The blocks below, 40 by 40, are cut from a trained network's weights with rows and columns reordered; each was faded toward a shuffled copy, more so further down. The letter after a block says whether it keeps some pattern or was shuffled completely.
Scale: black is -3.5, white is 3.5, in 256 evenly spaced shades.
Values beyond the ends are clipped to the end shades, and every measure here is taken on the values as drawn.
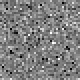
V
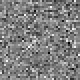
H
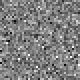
V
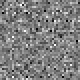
H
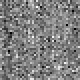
H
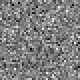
V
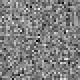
V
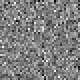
H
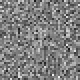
H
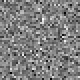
H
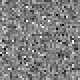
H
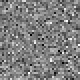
V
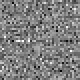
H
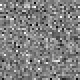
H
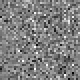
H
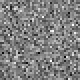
V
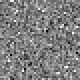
V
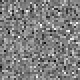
V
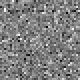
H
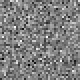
V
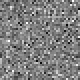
V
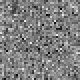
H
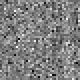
H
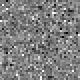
V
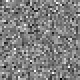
V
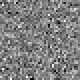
H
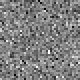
V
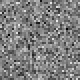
V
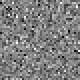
V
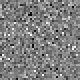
V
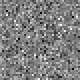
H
